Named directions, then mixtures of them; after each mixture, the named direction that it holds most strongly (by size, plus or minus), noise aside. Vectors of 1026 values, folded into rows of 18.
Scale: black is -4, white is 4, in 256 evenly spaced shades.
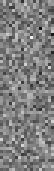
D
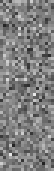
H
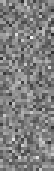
D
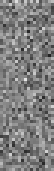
H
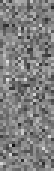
H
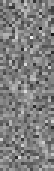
D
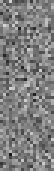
H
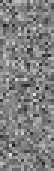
H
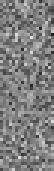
D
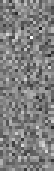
D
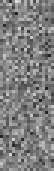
H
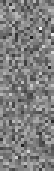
D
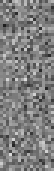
H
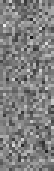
D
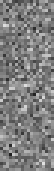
H
